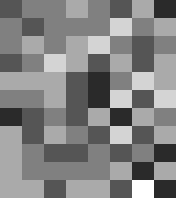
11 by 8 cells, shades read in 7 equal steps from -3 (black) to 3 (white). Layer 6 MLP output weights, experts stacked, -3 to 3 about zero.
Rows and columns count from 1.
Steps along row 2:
down up same same up down up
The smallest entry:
-2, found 8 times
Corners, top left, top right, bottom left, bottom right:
-1 -2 1 -2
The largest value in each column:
1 1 2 1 2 2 3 2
